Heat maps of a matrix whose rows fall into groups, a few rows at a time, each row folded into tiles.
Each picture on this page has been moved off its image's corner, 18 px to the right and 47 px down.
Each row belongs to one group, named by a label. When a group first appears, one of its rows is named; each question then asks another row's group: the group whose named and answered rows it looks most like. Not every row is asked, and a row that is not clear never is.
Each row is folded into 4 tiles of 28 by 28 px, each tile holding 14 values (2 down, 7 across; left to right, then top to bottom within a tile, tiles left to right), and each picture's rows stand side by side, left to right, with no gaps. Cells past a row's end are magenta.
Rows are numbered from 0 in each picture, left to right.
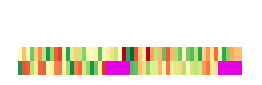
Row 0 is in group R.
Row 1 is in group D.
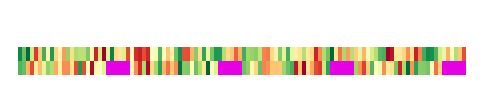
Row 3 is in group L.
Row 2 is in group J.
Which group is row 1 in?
R
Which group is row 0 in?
D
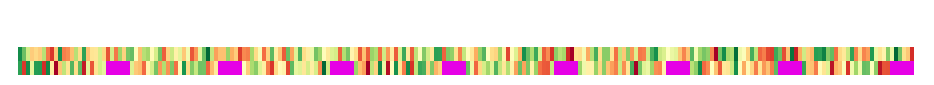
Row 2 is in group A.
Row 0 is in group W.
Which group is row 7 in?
L
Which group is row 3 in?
L
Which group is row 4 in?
D
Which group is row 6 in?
J
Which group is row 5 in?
L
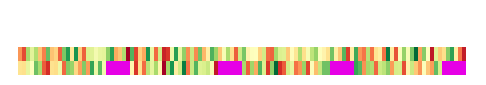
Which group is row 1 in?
L
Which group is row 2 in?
W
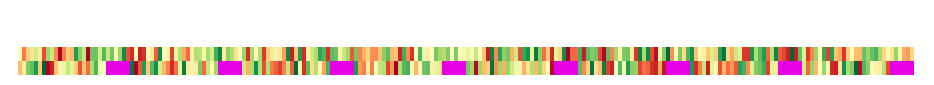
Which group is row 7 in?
L
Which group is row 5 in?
J
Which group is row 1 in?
R
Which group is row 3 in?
R
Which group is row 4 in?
D
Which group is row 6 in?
R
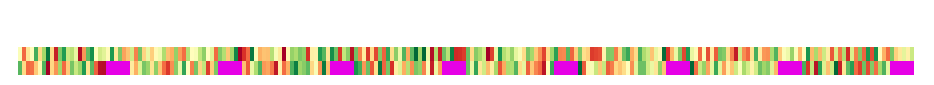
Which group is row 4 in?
J
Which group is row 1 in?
A
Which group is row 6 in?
R
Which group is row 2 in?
A
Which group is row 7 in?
W
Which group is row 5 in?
R
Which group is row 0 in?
L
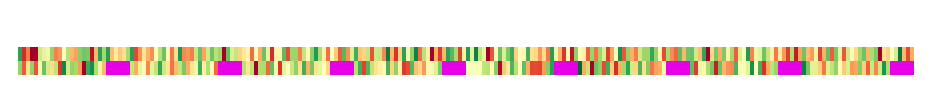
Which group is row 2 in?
W
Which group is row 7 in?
D
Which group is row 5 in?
W
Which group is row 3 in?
D
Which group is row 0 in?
R
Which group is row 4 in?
J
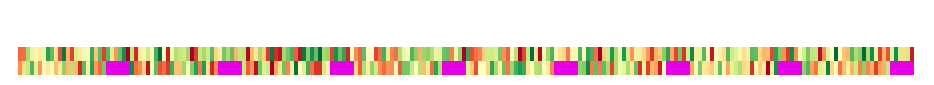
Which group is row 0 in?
A
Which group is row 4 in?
R
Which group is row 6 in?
J
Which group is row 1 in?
L
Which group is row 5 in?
J
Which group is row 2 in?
L
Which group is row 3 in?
A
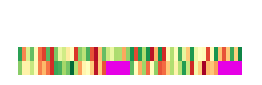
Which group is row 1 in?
J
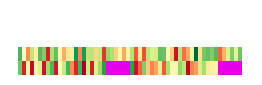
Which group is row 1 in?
R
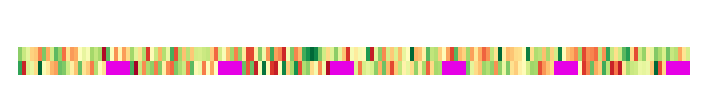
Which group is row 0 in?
W
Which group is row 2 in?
L
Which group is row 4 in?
D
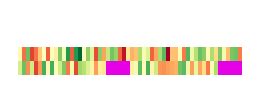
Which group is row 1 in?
A
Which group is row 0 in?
D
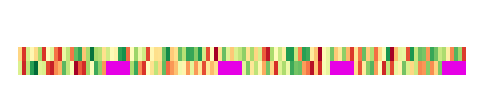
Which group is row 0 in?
A
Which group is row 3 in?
A
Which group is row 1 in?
D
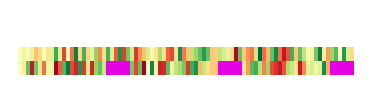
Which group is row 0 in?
W
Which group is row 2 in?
A
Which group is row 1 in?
L
